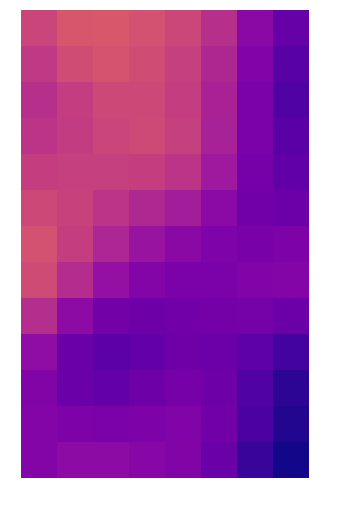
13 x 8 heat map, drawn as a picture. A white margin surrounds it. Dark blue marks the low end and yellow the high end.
The halves do not mirror each other. On average the colour sits 30% of the way up the scale. There are no regular stripes. The ninth with the lowest average is the bottom right. Values rise toward the top left.
